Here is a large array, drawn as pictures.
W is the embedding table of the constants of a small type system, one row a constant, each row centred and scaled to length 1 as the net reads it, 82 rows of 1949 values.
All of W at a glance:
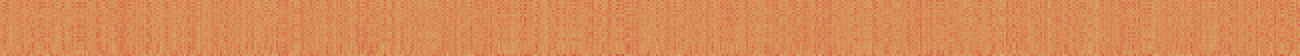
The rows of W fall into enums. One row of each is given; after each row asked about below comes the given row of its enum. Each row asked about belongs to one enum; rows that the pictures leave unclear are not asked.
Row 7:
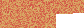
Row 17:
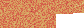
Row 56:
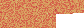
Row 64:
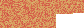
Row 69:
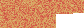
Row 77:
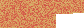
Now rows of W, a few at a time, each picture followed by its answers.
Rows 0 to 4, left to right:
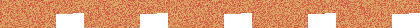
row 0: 7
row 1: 77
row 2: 7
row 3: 56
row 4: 64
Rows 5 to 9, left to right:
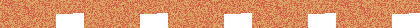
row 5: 64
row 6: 7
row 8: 64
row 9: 64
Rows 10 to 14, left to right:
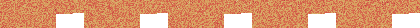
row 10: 56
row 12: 17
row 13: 7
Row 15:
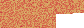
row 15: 56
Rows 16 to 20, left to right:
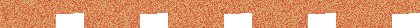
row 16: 69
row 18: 7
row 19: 17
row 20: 56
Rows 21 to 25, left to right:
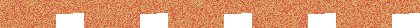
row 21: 77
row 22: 56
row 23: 69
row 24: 17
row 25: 7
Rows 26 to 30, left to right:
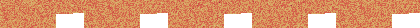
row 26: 69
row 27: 64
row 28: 7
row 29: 7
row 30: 64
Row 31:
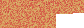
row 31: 7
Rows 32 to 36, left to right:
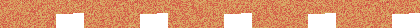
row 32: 17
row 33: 7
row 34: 64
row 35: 77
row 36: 7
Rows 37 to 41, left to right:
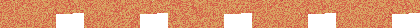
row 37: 56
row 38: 17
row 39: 64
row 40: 56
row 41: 56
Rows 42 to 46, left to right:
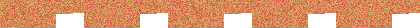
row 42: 77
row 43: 56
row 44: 64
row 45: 17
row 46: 56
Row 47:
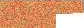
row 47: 77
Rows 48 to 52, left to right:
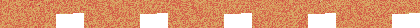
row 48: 7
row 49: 64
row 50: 64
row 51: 17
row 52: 77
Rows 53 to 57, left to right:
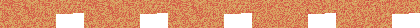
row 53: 64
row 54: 64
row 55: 64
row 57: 7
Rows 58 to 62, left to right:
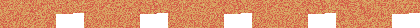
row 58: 17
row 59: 56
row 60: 56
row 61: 56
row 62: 64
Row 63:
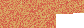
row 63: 17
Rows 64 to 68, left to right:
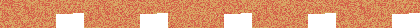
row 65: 77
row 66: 56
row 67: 77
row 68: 64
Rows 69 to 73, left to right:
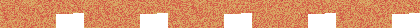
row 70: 77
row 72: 56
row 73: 69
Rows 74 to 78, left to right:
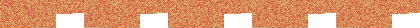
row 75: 77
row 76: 7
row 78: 77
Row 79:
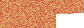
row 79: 7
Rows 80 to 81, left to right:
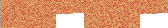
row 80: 77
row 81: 7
